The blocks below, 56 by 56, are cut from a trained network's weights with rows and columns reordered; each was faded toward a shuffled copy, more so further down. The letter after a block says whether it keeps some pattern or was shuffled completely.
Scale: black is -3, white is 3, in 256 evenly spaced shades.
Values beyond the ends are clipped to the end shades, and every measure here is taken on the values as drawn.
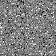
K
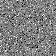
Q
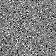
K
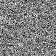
Q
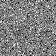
Q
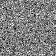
Q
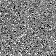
Q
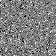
K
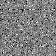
K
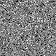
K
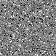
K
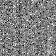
K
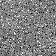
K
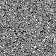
Q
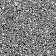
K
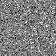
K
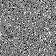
Q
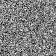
Q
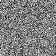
K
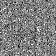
K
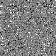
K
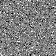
Q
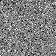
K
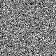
Q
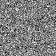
Q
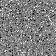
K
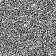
Q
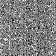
K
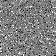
Q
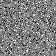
Q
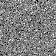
Q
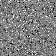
Q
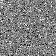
Q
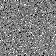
Q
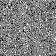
K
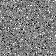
Q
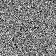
Q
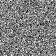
Q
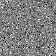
K
